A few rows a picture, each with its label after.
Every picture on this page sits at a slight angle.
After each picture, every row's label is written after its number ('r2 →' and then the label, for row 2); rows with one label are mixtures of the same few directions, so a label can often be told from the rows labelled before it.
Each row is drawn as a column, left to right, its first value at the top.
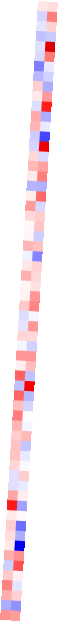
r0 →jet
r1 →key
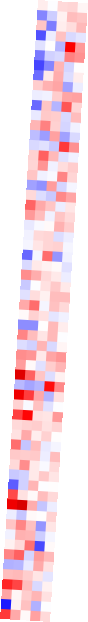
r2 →jet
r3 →jet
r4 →key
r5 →key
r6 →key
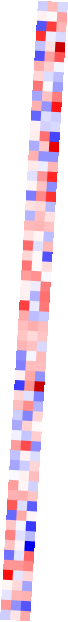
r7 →key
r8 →jet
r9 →key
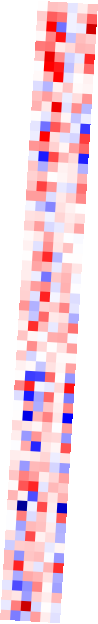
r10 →key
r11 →jet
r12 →jet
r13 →jet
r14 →key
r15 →jet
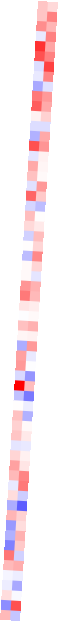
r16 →key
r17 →jet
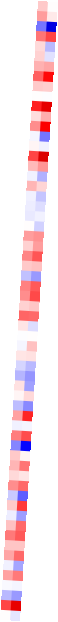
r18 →jet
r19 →jet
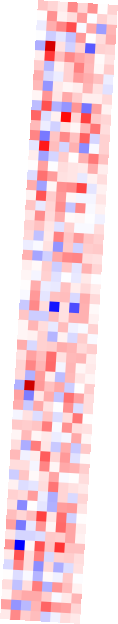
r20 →key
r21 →key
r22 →jet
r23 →key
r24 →jet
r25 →key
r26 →jet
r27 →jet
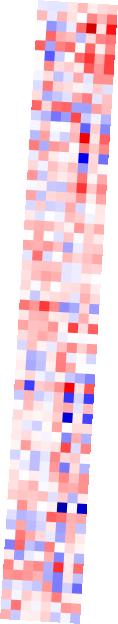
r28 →key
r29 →key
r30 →key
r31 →key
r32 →key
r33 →jet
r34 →jet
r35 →jet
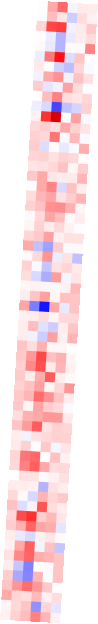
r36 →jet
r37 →key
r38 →key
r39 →jet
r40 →key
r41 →key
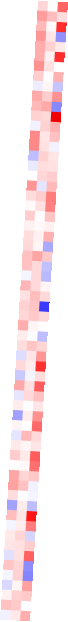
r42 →jet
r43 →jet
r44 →key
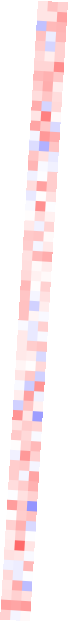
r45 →jet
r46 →key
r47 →jet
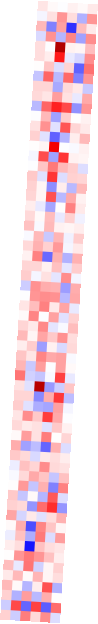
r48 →jet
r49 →jet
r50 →key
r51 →jet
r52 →jet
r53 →jet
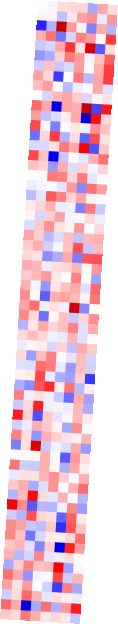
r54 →jet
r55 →key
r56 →jet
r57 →key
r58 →jet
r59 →key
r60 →key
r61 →jet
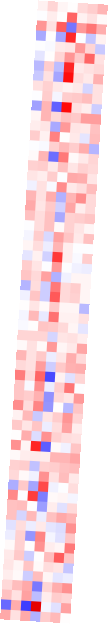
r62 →jet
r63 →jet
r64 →jet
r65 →jet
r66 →key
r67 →key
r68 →key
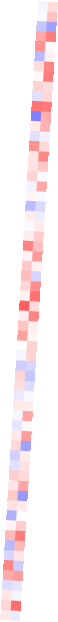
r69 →key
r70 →jet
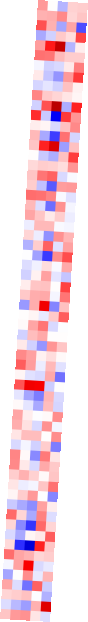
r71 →key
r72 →key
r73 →key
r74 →key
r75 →jet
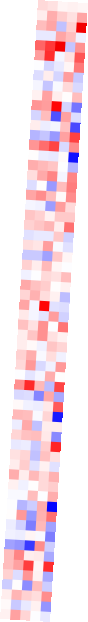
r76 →key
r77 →key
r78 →key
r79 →key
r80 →jet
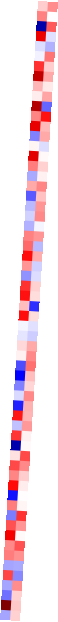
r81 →jet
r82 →key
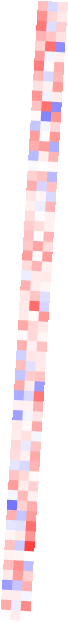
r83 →jet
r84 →key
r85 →key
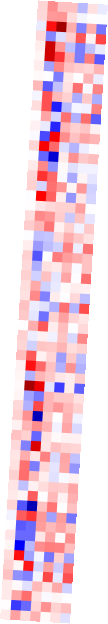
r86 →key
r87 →key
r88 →jet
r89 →key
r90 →key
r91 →key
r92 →key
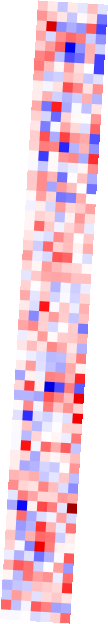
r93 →jet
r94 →jet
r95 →key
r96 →key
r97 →key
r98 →jet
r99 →jet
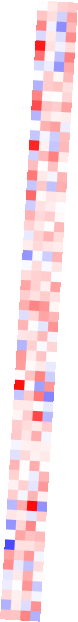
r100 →key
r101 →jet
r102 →jet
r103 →jet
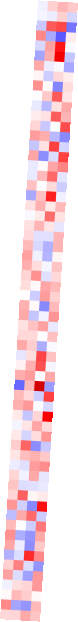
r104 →key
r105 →jet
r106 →key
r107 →jet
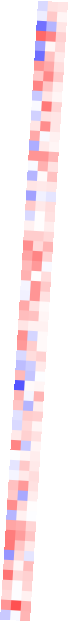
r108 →key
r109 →jet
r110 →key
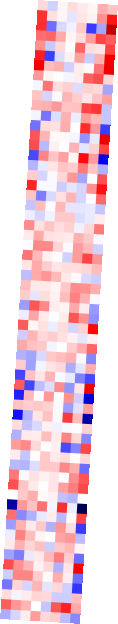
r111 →jet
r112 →key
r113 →key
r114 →jet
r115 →key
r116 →jet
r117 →jet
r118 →jet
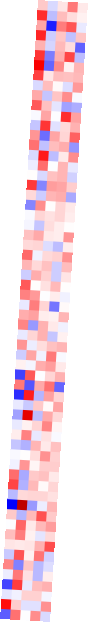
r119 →jet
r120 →jet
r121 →jet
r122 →key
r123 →key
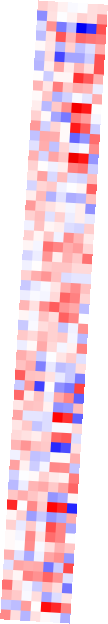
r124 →jet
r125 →jet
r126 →key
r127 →key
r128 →jet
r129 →jet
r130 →jet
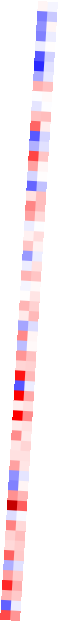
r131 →jet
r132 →jet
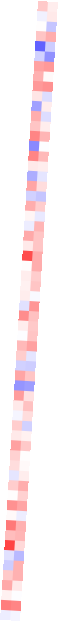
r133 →key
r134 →key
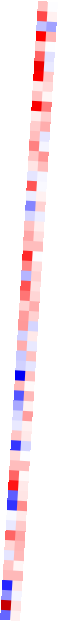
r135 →jet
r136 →jet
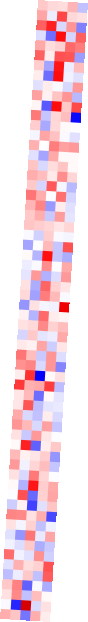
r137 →key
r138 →jet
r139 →jet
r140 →key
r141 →key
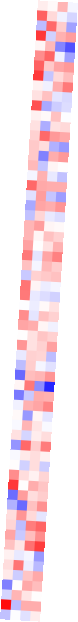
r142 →jet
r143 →jet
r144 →key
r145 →key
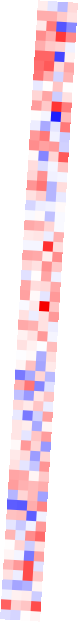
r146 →jet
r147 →jet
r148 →key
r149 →jet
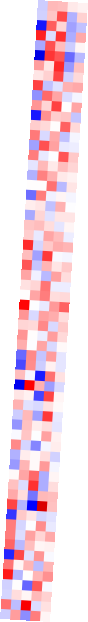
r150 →key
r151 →key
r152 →jet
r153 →jet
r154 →key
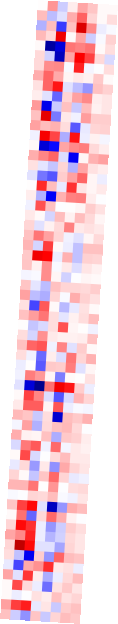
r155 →jet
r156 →key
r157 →key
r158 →key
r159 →jet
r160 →key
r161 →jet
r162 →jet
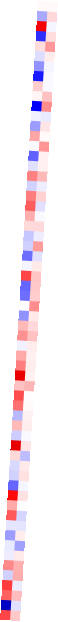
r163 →jet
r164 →key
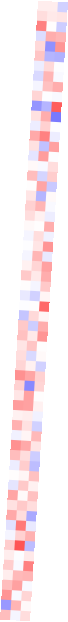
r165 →jet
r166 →key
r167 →key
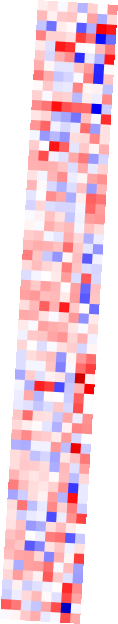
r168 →jet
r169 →jet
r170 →key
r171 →key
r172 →key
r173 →jet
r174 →jet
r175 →key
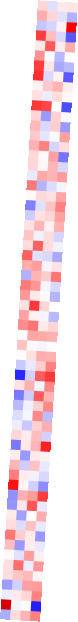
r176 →jet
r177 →key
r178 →jet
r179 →jet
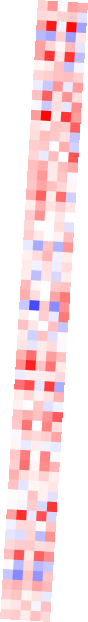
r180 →key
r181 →key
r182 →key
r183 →key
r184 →jet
